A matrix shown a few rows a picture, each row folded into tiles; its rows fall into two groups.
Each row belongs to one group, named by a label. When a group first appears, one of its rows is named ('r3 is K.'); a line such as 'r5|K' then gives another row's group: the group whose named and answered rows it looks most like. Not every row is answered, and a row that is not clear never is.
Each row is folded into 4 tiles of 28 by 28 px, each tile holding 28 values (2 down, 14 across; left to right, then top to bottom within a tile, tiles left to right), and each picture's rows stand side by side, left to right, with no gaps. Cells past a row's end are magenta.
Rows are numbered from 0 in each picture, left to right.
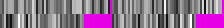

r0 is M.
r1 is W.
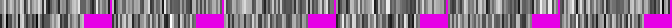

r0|M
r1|W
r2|W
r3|W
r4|W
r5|M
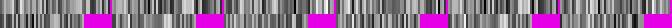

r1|M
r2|W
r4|M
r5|W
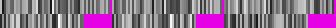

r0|W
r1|W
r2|M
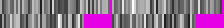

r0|W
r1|W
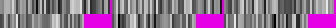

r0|M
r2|W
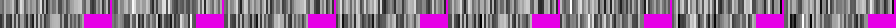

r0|M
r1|W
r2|M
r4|M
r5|W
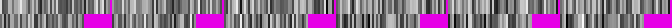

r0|W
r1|W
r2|M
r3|M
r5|M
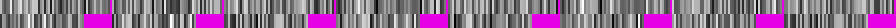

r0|W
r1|W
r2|M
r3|W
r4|M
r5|W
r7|M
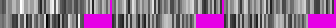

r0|W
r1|M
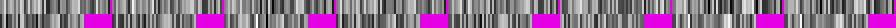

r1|M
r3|M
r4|M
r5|W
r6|M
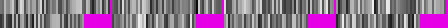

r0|M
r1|W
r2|W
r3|W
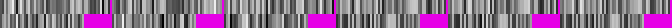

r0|M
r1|W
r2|M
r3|M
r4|M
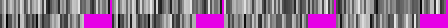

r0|M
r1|M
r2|W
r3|W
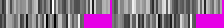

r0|W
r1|W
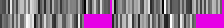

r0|W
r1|W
